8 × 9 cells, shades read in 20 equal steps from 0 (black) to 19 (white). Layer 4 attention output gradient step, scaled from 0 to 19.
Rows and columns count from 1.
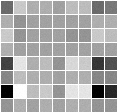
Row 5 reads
5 17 13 14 11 16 15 4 6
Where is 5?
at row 5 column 1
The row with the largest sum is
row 3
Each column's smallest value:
0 11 12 12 11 11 11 0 3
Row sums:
106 110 113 109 101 108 96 109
